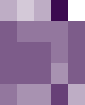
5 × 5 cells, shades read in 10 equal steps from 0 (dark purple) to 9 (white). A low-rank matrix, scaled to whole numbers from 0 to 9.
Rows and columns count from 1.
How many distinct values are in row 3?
2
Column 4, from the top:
0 4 4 5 2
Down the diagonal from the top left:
6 4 3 5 6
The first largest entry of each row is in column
5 2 4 4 5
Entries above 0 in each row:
4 5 5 5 5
